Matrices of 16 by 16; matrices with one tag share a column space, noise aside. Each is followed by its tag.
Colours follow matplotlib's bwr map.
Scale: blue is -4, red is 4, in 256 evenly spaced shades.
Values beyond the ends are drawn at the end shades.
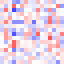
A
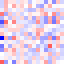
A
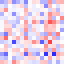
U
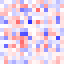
A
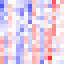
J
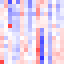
J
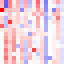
J
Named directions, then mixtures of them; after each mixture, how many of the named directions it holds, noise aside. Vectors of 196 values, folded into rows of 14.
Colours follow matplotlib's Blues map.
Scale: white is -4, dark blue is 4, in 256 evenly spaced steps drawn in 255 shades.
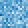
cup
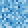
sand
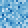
one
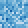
two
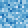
two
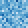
two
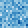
one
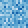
one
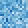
two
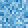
two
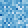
one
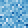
two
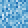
one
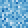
one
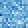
one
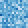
one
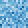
two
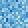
two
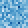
two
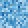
one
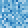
one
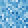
two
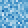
one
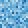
two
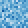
one
